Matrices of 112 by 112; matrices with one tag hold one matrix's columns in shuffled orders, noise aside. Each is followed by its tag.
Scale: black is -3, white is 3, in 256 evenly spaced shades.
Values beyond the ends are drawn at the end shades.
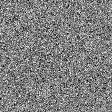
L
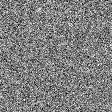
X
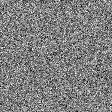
L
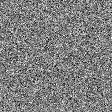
L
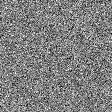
L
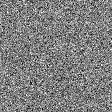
X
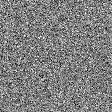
L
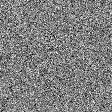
L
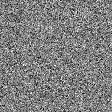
X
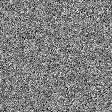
X
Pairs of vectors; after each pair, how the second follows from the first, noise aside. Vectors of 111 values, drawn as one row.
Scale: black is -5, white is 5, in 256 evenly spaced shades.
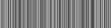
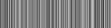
negated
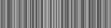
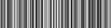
scaled up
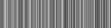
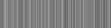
shrunk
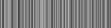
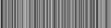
wrapped around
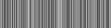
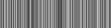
negated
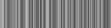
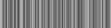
wrapped around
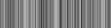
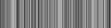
wrapped around
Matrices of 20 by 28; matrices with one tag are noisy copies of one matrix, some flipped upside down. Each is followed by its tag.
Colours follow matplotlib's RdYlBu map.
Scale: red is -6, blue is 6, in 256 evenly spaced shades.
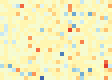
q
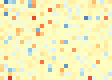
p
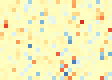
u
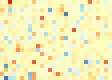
p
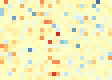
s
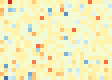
p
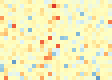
s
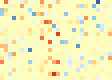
s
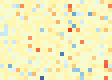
q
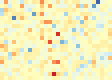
s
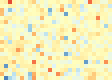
p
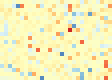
q
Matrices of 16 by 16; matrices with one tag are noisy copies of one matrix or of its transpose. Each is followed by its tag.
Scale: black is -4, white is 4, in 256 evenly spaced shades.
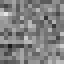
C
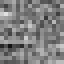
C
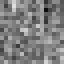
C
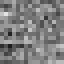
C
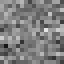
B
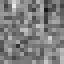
C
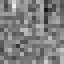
C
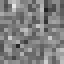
C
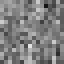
B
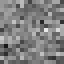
B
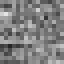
C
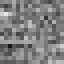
C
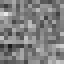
C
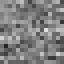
B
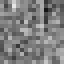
C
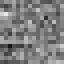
C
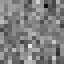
B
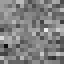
B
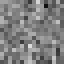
B
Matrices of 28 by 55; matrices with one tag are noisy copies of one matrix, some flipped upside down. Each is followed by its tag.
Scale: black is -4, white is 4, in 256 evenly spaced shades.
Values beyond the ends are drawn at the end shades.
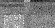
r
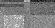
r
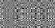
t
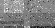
r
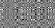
t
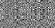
t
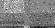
r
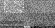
r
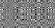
t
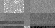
r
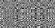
t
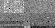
r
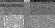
r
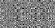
t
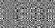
t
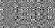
t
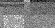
r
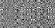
t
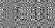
t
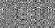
t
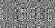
t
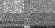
r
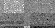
r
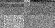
r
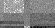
r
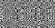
t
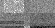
r
